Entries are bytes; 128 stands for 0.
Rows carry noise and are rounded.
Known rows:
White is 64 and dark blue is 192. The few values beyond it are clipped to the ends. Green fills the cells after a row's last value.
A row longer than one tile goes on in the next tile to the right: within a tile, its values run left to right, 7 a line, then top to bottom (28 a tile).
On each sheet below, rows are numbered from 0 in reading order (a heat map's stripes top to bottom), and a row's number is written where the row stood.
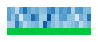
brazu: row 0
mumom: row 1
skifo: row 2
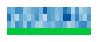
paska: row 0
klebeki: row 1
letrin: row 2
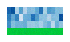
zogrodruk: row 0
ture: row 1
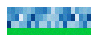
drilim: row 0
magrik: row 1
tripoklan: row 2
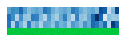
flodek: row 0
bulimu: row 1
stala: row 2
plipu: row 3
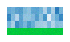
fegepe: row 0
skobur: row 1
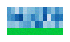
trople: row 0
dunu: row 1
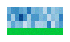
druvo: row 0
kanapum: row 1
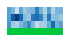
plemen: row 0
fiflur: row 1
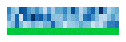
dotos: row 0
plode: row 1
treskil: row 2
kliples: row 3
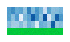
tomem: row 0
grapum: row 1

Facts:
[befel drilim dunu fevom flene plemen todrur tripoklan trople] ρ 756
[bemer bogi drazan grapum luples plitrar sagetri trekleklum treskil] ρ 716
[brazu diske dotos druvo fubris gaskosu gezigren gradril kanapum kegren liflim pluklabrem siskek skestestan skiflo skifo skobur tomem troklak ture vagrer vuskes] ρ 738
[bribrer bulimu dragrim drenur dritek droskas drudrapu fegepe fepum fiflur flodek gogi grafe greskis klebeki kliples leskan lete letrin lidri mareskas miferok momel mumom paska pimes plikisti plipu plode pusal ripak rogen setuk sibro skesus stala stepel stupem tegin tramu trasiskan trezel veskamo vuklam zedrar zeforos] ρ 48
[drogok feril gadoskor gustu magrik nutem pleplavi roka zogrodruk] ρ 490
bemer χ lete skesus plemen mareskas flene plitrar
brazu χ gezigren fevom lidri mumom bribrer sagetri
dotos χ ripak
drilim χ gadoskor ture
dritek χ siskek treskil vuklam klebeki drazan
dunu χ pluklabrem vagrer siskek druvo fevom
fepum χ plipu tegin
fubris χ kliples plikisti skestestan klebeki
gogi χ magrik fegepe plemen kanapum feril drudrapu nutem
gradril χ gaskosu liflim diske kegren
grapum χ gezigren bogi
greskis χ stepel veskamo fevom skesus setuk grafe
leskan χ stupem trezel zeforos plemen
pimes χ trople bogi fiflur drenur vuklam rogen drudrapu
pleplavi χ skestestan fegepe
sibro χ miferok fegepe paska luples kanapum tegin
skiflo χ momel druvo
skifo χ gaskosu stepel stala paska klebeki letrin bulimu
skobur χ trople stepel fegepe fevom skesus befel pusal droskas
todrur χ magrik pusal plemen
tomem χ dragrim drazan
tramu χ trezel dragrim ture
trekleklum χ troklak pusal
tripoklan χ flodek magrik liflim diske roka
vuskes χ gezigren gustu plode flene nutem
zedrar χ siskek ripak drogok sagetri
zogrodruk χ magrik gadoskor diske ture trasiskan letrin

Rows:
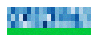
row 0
skiflo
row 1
zedrar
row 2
gustu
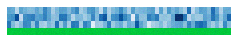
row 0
todrur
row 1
befel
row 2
miferok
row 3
bogi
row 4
gogi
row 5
troklak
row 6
tegin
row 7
fevom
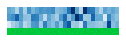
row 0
gezigren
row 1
dragrim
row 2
momel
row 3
pimes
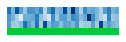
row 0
dritek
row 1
tramu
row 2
drogok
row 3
greskis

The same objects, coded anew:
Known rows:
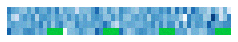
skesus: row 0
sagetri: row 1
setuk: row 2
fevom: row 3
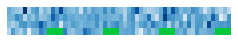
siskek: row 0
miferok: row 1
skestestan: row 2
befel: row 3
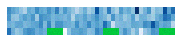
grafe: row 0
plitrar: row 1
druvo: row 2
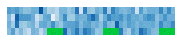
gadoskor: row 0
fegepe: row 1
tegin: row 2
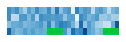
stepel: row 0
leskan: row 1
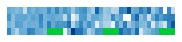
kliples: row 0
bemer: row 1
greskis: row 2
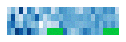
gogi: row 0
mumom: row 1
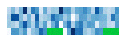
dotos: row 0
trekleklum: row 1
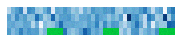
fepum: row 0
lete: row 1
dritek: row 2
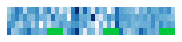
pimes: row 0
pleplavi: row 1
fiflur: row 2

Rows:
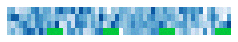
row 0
ripak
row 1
dunu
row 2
treskil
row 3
drilim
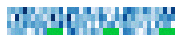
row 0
tomem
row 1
tripoklan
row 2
gradril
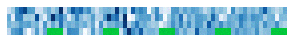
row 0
fubris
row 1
skifo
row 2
todrur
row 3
flene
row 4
feril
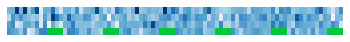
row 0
brazu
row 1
magrik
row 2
troklak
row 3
nutem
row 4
klebeki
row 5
drogok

